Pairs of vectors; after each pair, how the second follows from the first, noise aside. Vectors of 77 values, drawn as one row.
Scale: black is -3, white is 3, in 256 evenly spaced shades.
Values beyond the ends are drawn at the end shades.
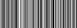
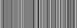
partly zeroed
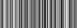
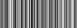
reversed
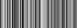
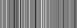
partly zeroed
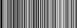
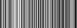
reversed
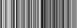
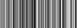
reversed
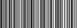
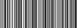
reversed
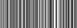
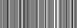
partly zeroed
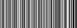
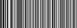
reversed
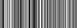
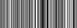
reversed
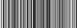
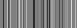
partly zeroed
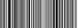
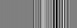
partly zeroed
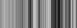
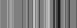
partly zeroed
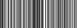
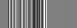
partly zeroed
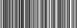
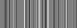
partly zeroed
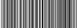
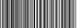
reversed
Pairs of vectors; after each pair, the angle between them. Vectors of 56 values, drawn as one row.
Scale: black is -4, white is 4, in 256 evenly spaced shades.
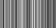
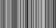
partly aligned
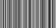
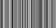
partly opposed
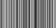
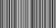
orthogonal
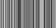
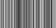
nearly parallel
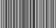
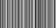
nearly opposite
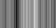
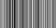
orthogonal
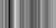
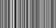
orthogonal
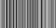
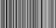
nearly parallel
